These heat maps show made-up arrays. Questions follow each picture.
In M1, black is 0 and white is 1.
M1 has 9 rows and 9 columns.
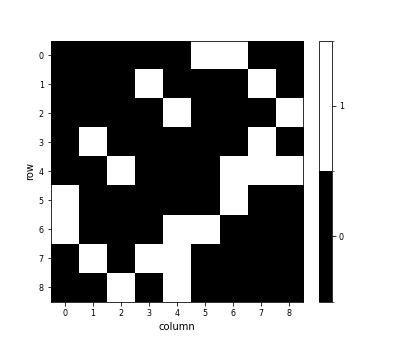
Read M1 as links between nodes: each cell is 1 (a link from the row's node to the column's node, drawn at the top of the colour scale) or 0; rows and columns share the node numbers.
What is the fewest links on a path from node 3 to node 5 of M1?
4
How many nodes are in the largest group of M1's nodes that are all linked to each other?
3
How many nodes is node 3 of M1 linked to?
2
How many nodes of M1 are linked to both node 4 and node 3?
1
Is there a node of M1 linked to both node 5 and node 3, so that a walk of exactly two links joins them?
no
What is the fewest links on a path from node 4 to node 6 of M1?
1
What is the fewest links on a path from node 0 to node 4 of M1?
2
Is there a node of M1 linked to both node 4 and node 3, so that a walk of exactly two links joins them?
yes
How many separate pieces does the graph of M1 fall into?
1
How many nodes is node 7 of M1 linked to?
3
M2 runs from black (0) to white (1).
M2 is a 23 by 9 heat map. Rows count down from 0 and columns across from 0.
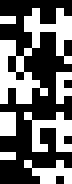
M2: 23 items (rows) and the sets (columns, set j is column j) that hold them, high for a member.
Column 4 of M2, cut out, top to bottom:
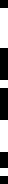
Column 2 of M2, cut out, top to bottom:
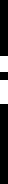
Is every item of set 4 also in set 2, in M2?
no
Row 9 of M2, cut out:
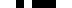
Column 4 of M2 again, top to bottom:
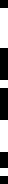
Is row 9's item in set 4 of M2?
no
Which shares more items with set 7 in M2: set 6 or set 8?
set 8
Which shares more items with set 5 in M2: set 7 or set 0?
set 7
